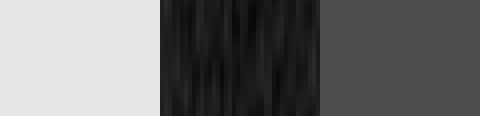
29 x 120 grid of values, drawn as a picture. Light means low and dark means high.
It is made of 1 by 3 panels. Panel 1,1: very low, flat. Panel 1,2: very high, streaked downward, faint in contrast. Panel 1,3: high, flat.
